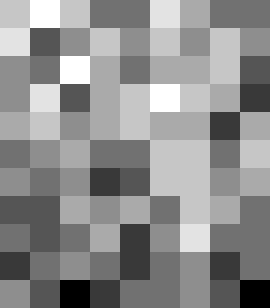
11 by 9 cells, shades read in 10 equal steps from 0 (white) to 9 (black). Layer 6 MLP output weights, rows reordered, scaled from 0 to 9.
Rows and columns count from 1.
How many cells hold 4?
17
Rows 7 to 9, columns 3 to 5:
4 7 6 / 3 4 3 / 5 3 7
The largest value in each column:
7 6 9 7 7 5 4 7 9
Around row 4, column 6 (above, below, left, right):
3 3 2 2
